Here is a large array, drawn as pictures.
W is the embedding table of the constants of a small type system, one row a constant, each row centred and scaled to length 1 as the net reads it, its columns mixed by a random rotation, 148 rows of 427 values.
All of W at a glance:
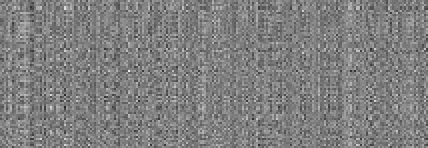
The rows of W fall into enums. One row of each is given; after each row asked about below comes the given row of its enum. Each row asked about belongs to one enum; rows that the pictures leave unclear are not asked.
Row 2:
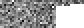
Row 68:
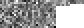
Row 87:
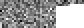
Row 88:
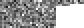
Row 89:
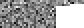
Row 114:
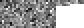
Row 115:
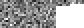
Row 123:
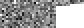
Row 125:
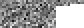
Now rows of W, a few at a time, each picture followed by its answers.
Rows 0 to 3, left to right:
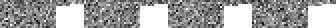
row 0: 115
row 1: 2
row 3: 114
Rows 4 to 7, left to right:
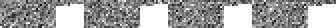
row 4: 125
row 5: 88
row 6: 2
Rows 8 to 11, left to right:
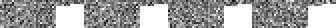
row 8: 2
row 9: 2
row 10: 87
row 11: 88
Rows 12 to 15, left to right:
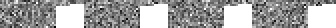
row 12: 68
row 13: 89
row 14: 88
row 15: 2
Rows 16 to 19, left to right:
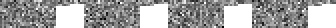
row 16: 88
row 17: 123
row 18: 68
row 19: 114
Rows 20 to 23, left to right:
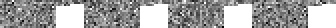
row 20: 2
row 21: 114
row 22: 68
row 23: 89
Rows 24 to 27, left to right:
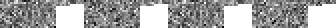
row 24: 68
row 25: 114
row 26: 68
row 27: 2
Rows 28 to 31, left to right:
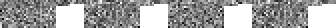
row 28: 87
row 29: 68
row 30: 89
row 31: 68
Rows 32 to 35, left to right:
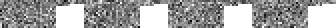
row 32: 87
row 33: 68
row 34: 2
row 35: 125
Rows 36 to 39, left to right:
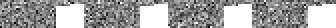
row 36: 89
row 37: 123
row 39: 2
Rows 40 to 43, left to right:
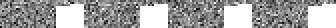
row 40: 89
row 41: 2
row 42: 114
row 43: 115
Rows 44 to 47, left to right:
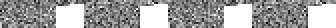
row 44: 87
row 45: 89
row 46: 87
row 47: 89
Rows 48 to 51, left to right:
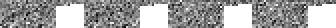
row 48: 125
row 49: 125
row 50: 2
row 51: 2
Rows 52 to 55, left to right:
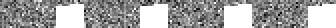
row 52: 88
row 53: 87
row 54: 114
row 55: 125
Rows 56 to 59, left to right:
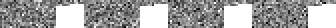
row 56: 88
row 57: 125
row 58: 114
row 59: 89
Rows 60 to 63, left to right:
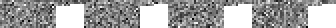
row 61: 89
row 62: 125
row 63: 68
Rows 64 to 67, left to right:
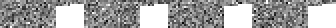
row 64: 125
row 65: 2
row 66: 89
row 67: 123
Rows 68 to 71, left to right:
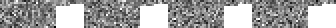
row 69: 88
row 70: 115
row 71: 115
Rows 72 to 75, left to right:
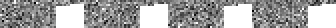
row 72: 123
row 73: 2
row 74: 125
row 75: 87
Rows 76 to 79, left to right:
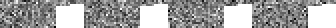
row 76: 68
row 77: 88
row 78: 87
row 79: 89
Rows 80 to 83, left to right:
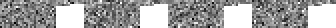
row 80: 89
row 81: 68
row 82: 125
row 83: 114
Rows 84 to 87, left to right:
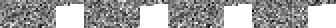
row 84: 125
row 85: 88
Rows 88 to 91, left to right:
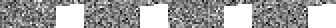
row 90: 87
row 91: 89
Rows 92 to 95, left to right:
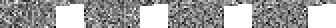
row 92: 68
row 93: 87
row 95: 89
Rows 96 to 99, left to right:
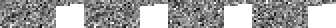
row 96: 125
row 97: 125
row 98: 114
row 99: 123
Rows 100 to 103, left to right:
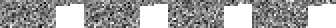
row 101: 125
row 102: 115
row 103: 88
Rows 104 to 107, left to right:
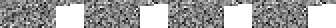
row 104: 125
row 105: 89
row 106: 89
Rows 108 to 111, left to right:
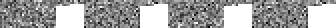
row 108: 88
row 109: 89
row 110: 125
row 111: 89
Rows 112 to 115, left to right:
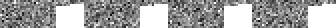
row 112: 123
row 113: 125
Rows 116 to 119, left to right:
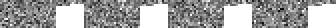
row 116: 115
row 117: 88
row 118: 88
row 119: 114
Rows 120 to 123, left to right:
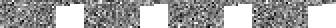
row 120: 2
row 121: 68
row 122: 125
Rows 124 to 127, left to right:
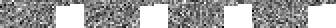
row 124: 2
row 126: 68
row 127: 87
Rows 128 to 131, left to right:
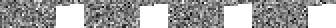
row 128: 88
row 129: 125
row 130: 123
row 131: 89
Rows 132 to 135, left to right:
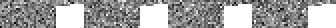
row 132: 89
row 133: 88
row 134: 2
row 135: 114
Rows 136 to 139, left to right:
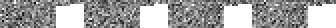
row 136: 123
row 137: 115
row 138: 2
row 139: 2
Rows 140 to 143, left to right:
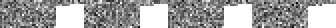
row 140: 88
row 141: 68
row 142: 88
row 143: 125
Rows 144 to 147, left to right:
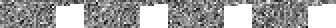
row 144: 2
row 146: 114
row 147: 68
